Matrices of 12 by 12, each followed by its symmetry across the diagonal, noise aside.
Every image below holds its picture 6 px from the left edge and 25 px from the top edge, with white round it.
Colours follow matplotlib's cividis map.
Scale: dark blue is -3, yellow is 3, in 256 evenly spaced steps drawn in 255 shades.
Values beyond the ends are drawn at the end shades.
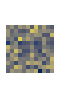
neither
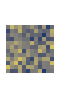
antisymmetric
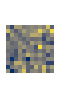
antisymmetric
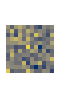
neither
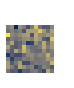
antisymmetric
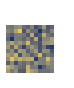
antisymmetric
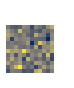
antisymmetric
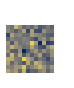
antisymmetric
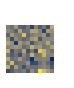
antisymmetric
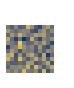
antisymmetric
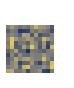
antisymmetric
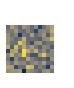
neither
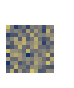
neither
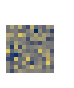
neither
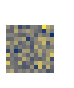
neither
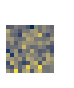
neither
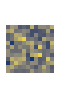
neither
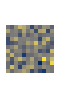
antisymmetric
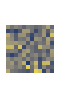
neither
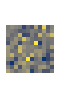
neither
